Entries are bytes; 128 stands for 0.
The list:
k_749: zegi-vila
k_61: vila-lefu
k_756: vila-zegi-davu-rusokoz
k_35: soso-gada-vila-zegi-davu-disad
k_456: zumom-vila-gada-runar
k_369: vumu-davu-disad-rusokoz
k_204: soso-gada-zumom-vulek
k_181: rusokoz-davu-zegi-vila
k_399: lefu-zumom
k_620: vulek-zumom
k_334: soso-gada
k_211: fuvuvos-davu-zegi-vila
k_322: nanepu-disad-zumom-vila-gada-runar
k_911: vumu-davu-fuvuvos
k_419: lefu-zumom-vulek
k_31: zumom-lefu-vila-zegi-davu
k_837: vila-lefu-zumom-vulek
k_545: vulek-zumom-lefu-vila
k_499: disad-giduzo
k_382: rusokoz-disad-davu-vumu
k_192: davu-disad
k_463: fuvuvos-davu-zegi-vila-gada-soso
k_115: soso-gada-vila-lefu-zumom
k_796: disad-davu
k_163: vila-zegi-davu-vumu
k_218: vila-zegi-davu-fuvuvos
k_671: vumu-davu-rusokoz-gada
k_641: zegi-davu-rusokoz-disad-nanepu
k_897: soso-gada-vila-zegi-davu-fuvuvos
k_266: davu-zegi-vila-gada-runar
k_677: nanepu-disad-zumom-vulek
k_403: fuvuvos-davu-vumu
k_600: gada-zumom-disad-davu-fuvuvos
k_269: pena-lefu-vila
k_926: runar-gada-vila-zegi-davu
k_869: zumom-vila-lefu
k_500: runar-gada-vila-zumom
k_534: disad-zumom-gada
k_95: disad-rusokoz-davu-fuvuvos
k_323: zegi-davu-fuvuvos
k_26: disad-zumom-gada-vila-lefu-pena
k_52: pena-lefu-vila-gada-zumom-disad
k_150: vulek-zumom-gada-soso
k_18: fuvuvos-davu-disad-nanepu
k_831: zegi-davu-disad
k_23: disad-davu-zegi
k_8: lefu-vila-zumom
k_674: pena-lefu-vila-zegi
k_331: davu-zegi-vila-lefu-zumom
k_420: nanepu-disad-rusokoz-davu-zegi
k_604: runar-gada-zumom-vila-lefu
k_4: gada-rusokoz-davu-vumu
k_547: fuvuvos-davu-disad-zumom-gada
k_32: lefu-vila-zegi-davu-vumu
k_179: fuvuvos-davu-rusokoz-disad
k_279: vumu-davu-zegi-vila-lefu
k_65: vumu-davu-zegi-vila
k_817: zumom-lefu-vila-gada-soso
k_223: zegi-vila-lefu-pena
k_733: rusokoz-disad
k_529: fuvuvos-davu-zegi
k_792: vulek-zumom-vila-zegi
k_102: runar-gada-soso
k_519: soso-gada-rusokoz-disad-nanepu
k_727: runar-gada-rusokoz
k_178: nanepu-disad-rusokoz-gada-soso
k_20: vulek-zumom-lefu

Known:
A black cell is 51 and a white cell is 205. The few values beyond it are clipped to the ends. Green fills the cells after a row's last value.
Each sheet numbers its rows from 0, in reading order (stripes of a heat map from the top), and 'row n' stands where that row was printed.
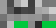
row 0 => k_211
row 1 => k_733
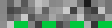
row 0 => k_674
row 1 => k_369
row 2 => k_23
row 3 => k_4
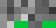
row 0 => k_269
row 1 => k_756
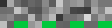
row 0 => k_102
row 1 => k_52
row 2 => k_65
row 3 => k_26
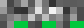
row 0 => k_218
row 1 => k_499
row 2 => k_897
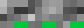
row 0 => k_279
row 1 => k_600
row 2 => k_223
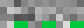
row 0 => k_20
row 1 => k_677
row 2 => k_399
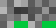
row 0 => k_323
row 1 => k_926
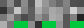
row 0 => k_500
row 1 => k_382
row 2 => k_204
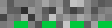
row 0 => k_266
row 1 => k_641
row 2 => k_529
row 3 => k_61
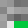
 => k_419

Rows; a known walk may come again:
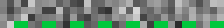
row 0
k_269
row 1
k_65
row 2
k_35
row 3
k_163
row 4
k_796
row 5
k_671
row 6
k_382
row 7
k_179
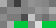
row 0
k_837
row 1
k_399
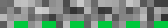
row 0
k_547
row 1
k_620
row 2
k_211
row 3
k_323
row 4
k_911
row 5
k_115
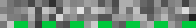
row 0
k_8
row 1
k_334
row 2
k_534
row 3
k_20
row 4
k_95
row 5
k_52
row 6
k_150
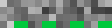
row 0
k_31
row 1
k_831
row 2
k_749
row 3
k_463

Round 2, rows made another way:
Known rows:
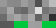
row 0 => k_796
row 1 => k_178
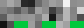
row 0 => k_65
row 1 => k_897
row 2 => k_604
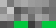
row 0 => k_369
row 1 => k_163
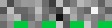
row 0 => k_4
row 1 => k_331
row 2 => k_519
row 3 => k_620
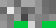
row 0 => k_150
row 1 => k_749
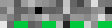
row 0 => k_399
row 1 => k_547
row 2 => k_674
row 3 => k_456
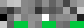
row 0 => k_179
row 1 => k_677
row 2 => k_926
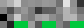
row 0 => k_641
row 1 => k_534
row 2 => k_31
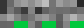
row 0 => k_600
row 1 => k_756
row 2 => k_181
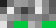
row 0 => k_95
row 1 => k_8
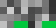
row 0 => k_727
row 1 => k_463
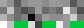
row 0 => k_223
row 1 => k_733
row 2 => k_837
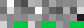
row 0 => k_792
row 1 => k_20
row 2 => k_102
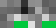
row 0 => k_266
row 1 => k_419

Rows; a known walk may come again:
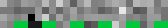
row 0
k_192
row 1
k_382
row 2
k_18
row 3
k_831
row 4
k_61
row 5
k_403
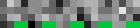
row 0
k_32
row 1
k_23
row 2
k_897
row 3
k_279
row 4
k_178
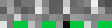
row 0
k_419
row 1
k_8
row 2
k_269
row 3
k_792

